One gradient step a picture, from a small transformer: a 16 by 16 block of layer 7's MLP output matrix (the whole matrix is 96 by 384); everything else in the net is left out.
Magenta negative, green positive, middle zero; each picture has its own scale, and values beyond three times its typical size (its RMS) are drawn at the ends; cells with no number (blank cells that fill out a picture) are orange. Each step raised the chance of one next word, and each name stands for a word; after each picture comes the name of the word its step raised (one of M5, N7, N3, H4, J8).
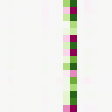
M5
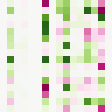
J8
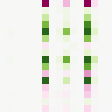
J8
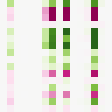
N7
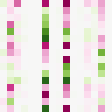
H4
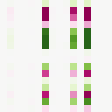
N7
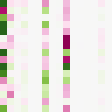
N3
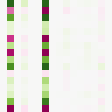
M5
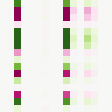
N7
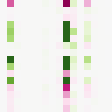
J8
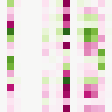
H4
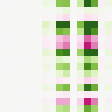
N3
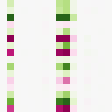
M5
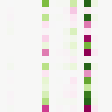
M5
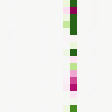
N3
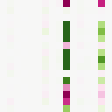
J8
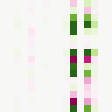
N3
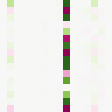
M5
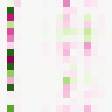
H4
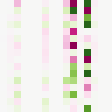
N3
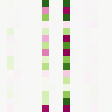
M5
